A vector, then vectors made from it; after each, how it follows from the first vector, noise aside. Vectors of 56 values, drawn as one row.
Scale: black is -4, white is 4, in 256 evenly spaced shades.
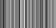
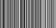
sign-scrambled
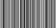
sign-scrambled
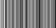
wrapped around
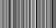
reversed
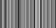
wrapped around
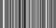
sign-scrambled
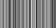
reversed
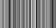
reversed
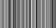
reversed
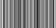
wrapped around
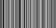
sign-scrambled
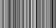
reversed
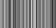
reversed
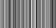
reversed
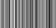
wrapped around
